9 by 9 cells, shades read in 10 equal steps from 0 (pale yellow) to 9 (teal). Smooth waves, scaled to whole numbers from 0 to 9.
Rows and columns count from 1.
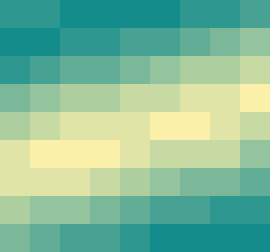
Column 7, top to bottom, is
8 6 3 1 0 2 5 7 9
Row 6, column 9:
4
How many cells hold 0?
6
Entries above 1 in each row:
9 9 9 6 3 4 6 9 9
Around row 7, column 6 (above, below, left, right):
2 7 3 5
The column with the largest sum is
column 6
